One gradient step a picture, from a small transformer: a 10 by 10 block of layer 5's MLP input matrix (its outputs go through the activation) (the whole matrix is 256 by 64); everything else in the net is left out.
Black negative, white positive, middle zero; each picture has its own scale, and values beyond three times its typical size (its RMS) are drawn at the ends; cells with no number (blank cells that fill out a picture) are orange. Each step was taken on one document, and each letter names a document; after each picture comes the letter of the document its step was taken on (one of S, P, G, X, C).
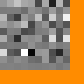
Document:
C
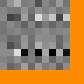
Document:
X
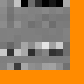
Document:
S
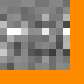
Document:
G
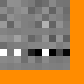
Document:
C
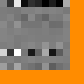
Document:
S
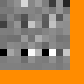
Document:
C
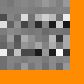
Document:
G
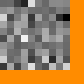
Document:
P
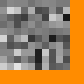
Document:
P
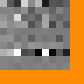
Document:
C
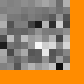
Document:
G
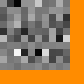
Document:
C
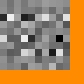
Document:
G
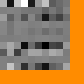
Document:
S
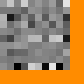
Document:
P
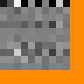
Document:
X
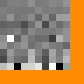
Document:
P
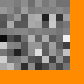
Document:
P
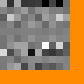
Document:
S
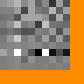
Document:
C
